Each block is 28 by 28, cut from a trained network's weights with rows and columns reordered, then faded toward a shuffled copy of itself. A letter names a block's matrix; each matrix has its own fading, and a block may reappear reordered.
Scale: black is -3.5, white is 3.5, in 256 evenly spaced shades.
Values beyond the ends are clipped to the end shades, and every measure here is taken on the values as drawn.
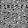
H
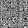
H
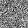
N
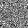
N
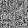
H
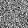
N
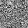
N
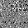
H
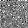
H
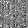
H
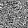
N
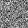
N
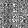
H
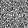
N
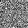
N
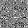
H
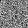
N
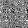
H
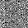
H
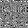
H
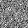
N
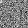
N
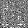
H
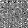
H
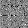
H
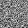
N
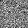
N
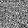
N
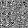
H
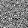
N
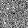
N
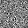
N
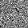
N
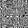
H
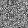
N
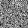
N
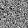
N
